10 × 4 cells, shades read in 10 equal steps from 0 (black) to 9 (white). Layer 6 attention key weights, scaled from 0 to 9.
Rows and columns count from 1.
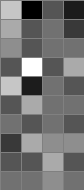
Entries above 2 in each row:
2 3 4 4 3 4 4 3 4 4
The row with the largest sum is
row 4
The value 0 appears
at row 1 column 2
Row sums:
11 15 16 21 15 17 14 18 15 17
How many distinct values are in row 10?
2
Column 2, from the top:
0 3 3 9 1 6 3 6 3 4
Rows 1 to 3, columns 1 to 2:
7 0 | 6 3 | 5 3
